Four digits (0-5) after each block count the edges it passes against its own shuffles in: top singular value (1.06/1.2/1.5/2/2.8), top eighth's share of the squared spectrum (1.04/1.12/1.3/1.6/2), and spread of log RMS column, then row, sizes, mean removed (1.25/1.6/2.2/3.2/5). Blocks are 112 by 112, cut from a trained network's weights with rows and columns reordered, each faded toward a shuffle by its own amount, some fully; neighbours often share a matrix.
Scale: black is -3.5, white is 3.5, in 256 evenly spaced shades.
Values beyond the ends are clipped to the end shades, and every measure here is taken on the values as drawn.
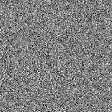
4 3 1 1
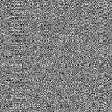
5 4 2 3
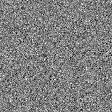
3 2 0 1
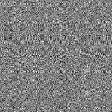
5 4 2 3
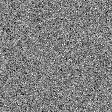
1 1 0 0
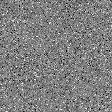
2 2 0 0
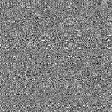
4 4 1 3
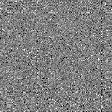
4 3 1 2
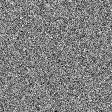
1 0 0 0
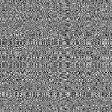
5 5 2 4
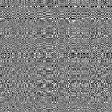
5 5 3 4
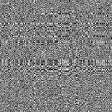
5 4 2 3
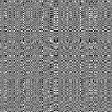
5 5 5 4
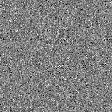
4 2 1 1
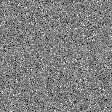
0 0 0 0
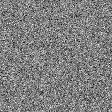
1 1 0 0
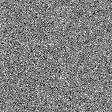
0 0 0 0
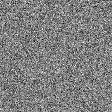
2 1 0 0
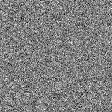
3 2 0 1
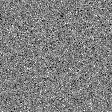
0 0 0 0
